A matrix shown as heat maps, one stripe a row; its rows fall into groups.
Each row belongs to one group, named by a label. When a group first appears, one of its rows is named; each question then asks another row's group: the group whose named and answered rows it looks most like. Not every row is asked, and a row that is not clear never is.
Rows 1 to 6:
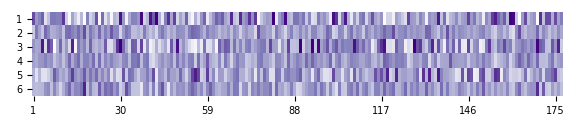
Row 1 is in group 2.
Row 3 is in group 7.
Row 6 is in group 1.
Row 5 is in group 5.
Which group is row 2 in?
1
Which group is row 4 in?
1
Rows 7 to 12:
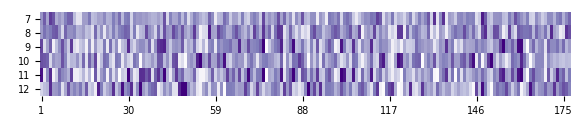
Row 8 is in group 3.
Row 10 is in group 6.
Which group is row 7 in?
3
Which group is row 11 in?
2
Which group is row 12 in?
7
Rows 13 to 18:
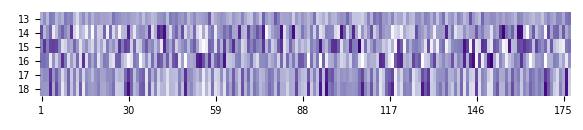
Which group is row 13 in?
3
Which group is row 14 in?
2
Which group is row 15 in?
3
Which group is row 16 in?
6
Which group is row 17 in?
7
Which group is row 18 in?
7
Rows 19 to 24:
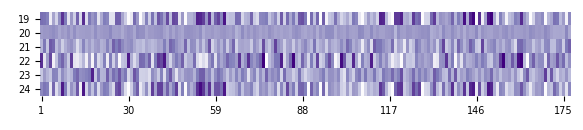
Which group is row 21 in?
3
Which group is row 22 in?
2
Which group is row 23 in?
1
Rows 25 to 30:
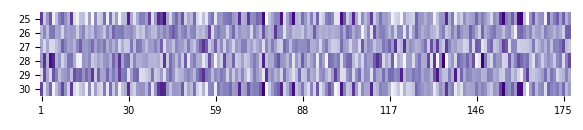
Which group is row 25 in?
2
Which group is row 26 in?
3
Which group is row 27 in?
5
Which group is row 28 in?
3
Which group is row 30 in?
2
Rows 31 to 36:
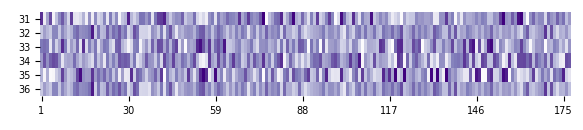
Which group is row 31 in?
2
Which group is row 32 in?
1
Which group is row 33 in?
6
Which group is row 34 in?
3
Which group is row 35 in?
5
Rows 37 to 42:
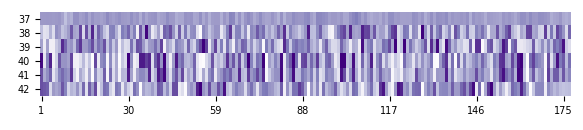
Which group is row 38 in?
7
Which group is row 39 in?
5
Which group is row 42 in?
6
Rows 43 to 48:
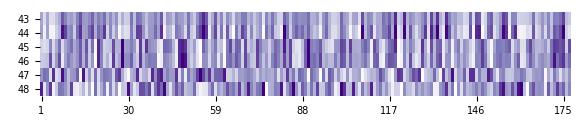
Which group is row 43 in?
5
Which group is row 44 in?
5
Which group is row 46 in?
7
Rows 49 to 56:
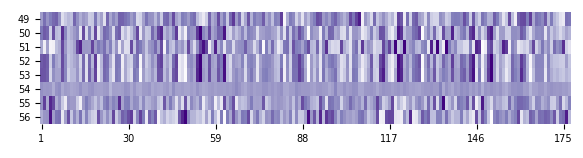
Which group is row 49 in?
3
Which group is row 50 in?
6
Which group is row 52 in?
6
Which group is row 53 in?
6
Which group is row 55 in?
3
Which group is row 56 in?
7
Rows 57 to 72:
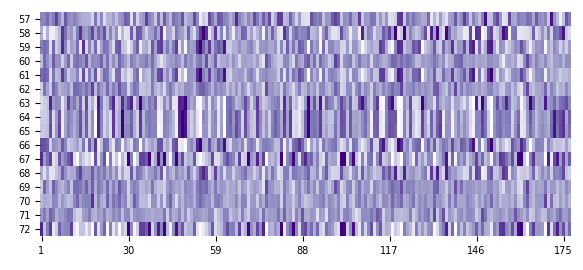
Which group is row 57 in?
3
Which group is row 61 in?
6
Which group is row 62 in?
1
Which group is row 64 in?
7
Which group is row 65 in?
7
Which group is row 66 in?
6
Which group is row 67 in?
2
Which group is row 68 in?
5
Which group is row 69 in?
1
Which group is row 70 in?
1
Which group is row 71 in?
3
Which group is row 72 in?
2
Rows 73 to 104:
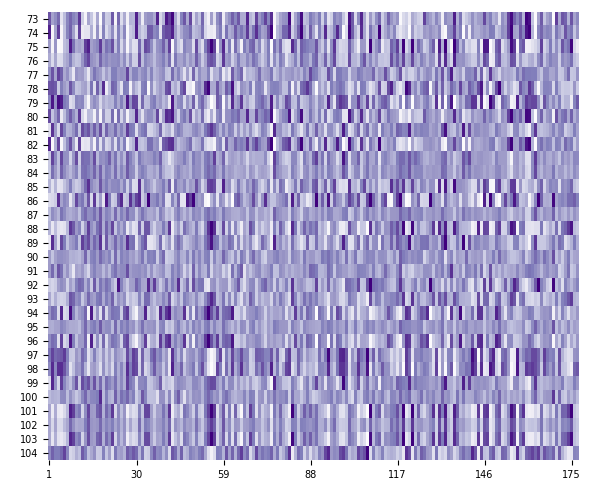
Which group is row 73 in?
2
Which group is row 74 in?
2
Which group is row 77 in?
3
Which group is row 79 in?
3
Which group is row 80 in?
2
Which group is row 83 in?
1
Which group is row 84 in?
1
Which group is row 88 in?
5
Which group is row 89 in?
1
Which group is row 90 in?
1
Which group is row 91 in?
3
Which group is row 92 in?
7
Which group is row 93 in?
5
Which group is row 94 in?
6
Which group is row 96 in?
6
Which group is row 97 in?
3
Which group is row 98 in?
3
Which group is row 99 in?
1
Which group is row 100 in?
1
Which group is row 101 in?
5
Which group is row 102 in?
5
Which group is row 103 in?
5
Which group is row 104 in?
3
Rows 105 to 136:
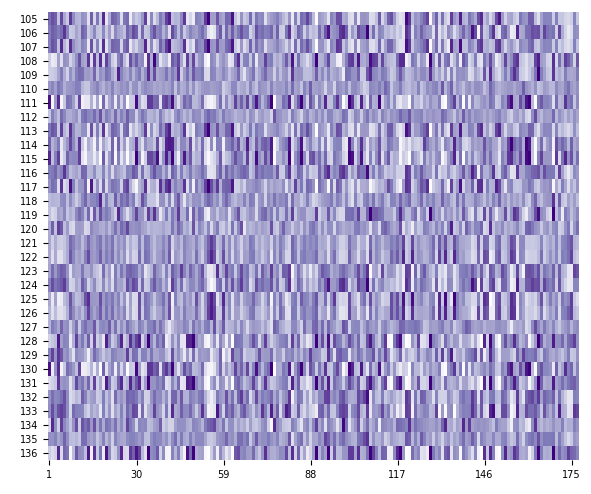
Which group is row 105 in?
6
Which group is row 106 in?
3
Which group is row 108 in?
7
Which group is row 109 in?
7
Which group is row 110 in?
3
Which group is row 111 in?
2
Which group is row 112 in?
1
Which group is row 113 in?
6
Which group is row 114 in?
2
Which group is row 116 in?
3
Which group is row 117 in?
6
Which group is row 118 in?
1
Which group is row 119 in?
7
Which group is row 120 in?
3
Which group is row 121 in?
5
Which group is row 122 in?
5
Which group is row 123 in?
3
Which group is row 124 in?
3
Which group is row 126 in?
5
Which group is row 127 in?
1
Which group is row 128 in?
7
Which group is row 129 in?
3
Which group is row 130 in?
2
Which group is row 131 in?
7
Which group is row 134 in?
1
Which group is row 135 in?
3
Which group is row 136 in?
7
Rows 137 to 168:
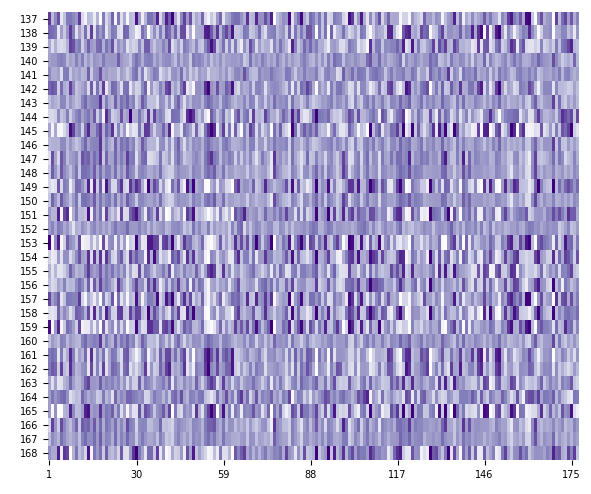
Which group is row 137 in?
2
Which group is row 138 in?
6
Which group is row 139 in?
5
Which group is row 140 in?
7
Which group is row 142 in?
6
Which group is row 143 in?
1
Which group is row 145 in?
5
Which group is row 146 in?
1
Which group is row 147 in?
1
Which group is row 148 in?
1
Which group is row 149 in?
7
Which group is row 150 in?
1
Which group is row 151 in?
7
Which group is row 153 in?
2
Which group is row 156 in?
7
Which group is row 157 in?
2
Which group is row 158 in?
7
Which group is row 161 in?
6
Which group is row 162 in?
6
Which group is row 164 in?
3
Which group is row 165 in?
5
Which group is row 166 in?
1
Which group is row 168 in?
7
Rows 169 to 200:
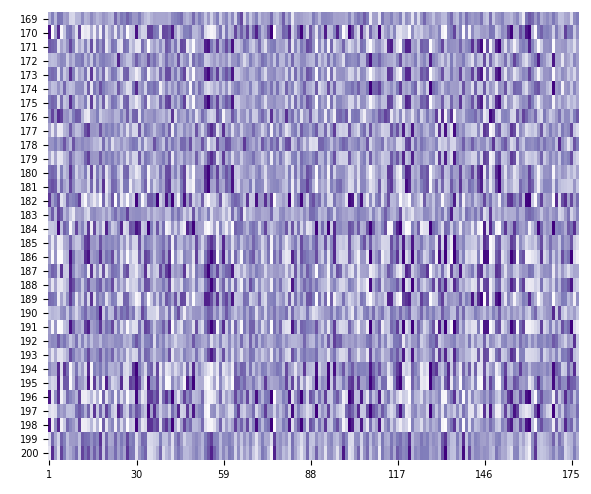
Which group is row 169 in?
3
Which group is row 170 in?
2
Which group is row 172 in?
7
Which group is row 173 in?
6
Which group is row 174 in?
7
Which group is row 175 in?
6
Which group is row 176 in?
3
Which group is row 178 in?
3
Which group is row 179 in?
5
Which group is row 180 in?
6
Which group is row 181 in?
6
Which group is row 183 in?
3
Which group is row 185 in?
5
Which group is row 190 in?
1
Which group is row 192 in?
7
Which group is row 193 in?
5
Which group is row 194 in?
7
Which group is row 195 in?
7
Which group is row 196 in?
2
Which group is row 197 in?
7
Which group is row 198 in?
2
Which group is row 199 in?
1
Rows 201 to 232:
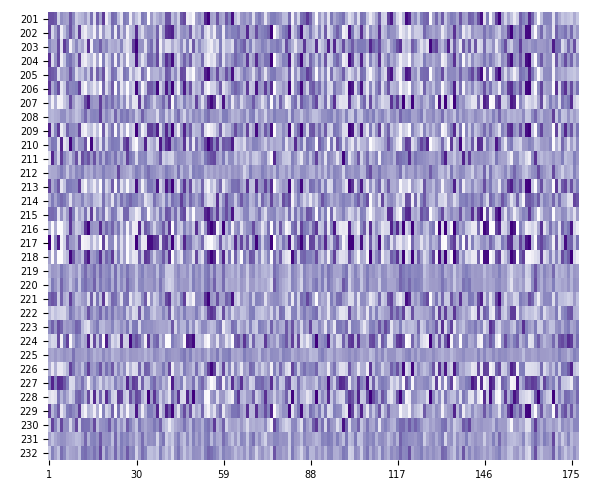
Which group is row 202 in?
2
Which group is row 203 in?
7
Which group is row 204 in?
2
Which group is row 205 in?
6
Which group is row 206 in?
2
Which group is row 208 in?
1
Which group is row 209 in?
2
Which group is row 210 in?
6
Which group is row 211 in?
1
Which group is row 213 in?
2
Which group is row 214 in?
3
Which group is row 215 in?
6
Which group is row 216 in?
5
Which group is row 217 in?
2
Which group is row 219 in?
1
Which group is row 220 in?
1
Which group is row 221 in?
6
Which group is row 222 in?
5
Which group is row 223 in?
3
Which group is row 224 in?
7
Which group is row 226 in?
5
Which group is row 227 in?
3
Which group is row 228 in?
7
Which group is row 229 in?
2
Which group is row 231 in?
1
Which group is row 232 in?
1
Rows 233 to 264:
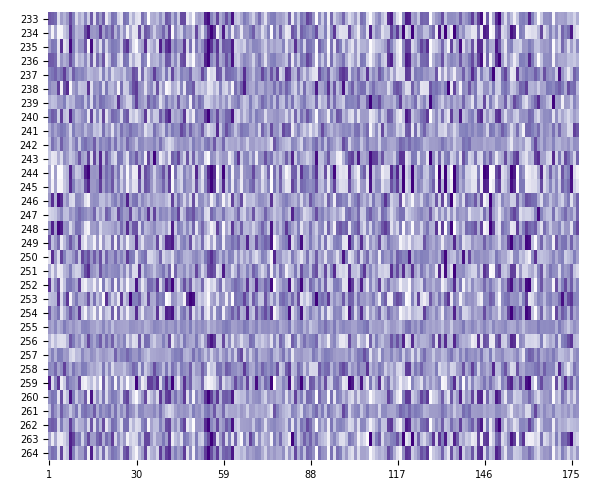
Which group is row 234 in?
5
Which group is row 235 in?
6
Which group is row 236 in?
6
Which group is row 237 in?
3
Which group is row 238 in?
7
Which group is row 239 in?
7
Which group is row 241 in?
3
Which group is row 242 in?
1
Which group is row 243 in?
7
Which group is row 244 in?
5
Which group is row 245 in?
5
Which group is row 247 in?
7
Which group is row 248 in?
3
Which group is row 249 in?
2
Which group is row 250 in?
1
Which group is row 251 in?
5
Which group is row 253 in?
7
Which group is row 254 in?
2
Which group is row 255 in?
3
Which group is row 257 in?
3
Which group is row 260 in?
6
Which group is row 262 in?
6
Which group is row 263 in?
5
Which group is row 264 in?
6
